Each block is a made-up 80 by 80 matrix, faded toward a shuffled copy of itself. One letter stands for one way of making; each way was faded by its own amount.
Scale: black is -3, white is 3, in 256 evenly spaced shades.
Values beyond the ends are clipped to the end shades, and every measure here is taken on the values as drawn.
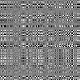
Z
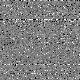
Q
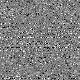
Q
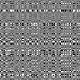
Z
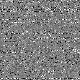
Q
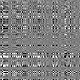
Z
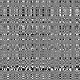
Z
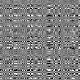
Z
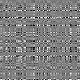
Z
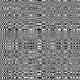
Z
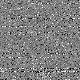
Q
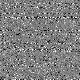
Q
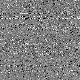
Q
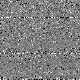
Q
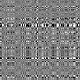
Z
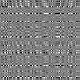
Z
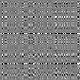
Z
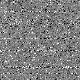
Q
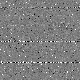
Q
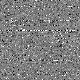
Q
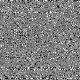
Q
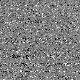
Q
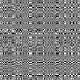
Z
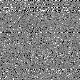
Q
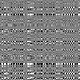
Z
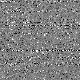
Q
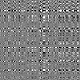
Z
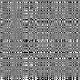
Z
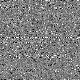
Q
